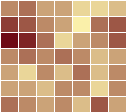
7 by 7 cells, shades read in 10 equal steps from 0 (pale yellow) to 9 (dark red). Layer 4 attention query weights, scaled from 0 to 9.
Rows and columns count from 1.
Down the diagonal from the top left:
4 6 5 5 5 1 3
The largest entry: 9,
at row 3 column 1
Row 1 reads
4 5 3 3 1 1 2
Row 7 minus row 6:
2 1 1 0 -2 5 -1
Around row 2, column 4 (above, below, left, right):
3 1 4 0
